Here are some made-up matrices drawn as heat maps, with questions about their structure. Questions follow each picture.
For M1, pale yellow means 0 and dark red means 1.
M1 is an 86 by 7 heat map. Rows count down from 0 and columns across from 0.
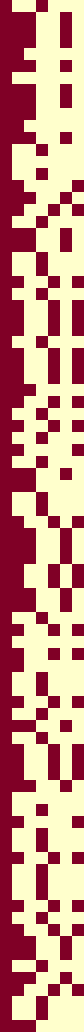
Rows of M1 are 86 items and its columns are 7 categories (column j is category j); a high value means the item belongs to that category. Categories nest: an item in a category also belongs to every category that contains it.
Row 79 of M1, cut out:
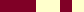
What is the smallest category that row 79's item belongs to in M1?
5
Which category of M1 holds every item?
0
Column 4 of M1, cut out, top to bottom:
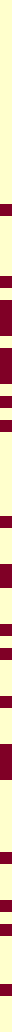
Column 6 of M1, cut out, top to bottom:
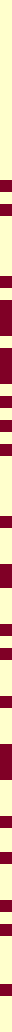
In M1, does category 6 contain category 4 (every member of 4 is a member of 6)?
yes
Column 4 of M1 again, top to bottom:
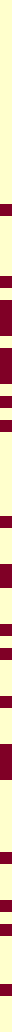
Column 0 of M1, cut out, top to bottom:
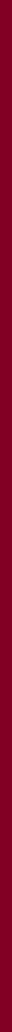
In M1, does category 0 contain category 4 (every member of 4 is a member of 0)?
yes
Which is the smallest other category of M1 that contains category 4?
6
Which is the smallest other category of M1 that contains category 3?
0
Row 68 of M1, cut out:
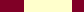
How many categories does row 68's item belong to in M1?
3
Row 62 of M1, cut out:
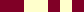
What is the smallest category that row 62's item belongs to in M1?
4
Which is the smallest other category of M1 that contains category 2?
1
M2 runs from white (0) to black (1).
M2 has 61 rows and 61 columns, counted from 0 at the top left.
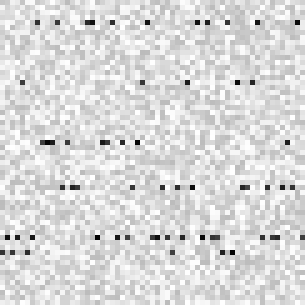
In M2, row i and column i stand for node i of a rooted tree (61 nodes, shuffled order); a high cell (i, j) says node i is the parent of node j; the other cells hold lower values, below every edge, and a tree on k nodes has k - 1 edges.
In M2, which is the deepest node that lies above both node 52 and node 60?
47
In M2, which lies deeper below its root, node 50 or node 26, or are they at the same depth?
node 26
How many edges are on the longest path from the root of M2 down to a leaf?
2
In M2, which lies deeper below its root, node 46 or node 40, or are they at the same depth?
the same depth
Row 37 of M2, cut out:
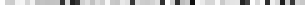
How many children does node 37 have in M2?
12
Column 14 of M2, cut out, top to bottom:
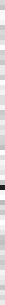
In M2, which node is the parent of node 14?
37
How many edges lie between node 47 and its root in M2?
1
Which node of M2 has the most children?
47
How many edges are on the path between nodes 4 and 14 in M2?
3
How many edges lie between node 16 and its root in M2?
0
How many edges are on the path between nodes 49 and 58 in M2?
2
